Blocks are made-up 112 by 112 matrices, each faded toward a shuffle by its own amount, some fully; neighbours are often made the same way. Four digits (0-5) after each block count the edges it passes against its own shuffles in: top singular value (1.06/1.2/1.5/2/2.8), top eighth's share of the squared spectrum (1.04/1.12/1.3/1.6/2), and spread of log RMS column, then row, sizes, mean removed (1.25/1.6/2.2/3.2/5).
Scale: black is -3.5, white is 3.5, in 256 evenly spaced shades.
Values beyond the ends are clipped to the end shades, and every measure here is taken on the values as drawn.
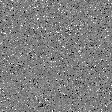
2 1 0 0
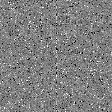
3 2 2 0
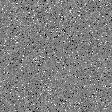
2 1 0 0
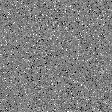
2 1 0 0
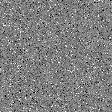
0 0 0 0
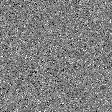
0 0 0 0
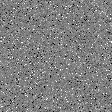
0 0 0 0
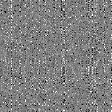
4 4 3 2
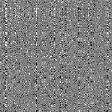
5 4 3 2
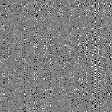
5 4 3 2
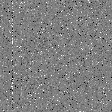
3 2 1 0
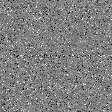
1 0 0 1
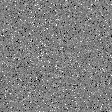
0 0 0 0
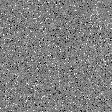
0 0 0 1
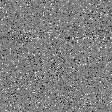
1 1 0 1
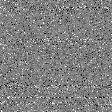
2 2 0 2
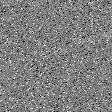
0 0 0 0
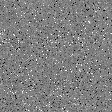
0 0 0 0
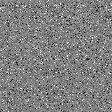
1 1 0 2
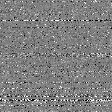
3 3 0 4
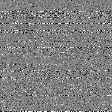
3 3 0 4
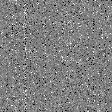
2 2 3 0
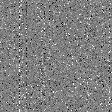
2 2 2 0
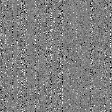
2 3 4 0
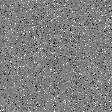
1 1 1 0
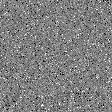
1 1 0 0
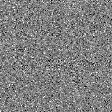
3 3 1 2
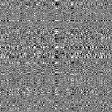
5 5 3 4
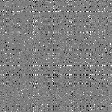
5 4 3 3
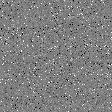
3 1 0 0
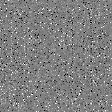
3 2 1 1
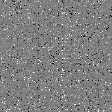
4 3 1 1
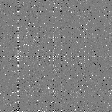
4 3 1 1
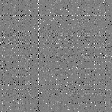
5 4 2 2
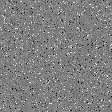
2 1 0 0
